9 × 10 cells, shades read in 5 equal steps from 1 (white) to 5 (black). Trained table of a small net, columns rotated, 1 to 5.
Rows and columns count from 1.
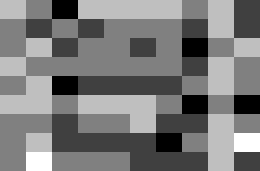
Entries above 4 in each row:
1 0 1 0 1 2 0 1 0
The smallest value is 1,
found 2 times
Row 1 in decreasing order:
5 4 3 3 2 2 2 2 2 2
